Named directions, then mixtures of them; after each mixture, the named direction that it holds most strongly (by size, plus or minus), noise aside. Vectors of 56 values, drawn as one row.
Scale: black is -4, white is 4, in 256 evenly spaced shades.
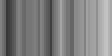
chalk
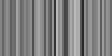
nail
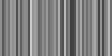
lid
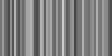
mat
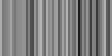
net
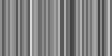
lid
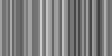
net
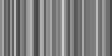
mat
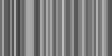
mat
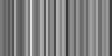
mat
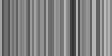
lid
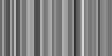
mat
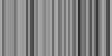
net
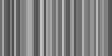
mat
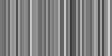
lid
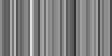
lid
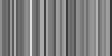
mat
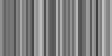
net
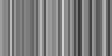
net
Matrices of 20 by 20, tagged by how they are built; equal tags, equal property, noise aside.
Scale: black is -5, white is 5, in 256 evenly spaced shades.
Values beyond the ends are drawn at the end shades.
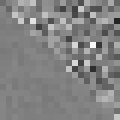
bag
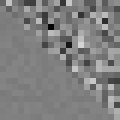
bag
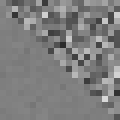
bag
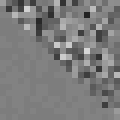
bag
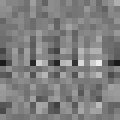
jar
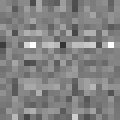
jar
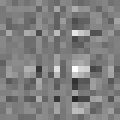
jar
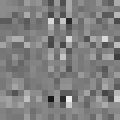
jar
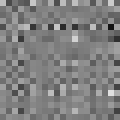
jar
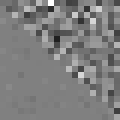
bag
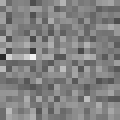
jar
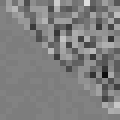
bag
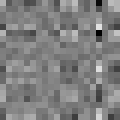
jar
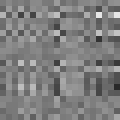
jar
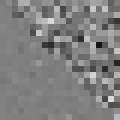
bag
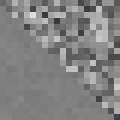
bag
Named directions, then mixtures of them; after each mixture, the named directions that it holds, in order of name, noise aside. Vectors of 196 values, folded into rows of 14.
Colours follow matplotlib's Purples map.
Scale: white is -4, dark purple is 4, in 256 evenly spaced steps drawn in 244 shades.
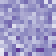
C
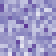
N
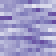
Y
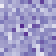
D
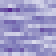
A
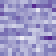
A, N, Y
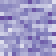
C, N, Y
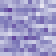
A, N, Y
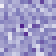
D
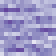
A, C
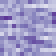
C, Y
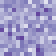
C, D, N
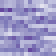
A, N, Y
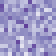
N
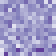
C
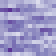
A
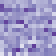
A, C, N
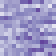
C, D, Y
